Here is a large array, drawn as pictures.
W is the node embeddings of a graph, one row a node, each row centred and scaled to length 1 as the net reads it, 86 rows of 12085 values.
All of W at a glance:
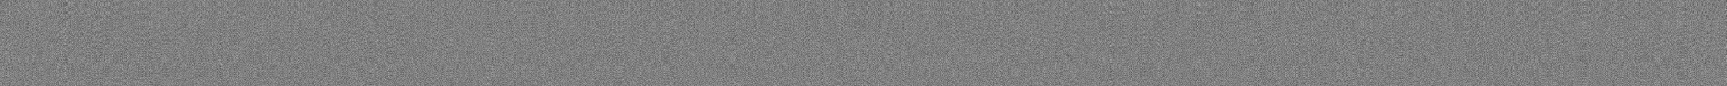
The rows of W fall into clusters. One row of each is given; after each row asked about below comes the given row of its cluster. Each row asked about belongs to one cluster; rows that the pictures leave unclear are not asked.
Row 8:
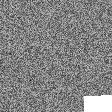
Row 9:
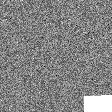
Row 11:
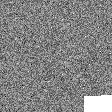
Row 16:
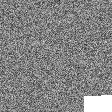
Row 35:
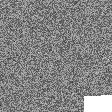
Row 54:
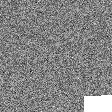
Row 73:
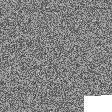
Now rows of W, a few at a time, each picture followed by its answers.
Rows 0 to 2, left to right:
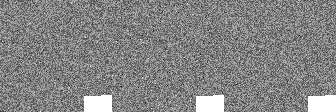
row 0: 8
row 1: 54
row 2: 11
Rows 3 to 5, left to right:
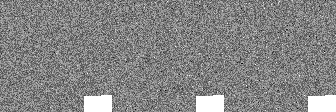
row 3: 11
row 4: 11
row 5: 11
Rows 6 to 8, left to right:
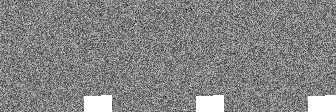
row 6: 8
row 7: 35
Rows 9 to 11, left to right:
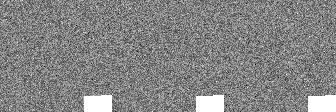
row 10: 8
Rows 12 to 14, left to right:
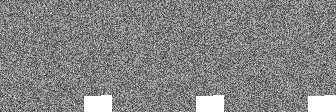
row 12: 11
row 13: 11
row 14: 9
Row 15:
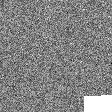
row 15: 8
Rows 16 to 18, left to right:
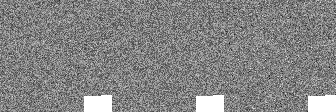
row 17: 73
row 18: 16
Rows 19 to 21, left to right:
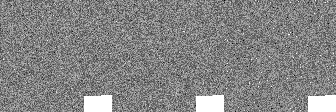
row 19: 11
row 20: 9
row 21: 54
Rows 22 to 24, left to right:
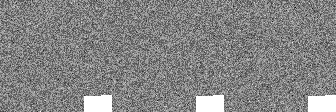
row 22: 8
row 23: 54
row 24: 54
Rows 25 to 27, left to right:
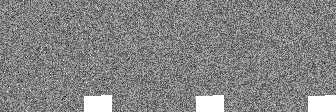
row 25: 8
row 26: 9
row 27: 54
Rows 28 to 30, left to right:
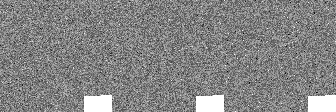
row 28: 9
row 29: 35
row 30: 54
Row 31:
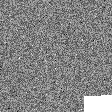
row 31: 8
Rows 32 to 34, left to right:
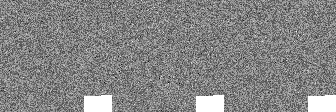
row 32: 73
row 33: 16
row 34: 9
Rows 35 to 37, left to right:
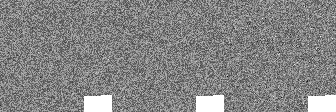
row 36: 54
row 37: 8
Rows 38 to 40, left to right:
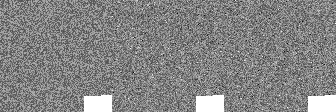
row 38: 8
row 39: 35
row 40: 35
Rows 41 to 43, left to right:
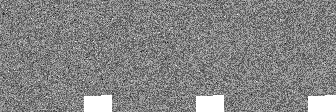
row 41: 16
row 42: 73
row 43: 35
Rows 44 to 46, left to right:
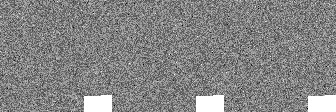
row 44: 35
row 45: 11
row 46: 73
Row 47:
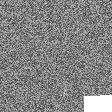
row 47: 9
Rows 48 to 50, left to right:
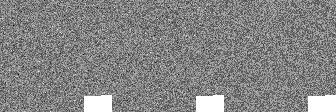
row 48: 73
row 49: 35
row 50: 8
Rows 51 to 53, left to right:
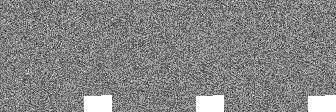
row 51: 9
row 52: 73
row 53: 9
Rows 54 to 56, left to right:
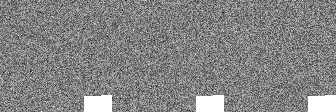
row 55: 73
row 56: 11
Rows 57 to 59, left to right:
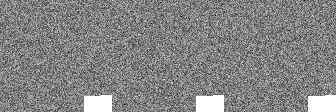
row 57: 73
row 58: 73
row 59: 11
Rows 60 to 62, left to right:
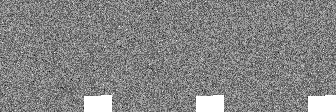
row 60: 11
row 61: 73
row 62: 11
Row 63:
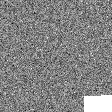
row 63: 9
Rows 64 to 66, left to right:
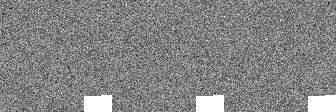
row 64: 16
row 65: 8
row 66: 35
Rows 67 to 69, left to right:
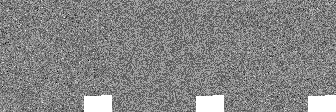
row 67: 16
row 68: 35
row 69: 35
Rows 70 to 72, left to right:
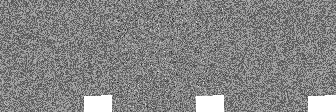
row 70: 54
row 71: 9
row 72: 35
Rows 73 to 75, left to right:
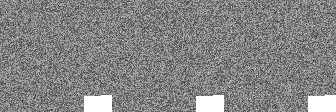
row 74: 35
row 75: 9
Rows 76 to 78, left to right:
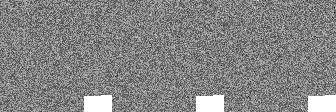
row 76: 35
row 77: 8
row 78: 73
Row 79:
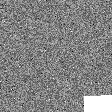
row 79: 9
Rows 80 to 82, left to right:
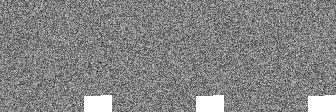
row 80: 54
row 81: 11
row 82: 73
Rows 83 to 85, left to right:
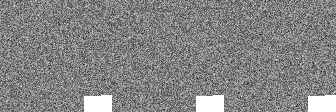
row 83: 8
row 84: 73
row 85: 54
